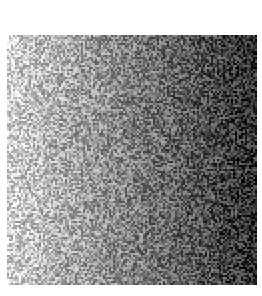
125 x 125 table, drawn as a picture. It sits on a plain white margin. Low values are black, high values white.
Stripes: none. Odd rows or columns: none. Average level on the scale: 50%. Slope: up to the left.
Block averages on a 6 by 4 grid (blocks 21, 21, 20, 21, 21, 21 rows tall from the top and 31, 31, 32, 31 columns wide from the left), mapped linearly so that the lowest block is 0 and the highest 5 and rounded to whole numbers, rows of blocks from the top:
5 3 2 0
5 3 2 0
5 3 2 0
5 3 2 0
5 3 2 0
5 3 2 0
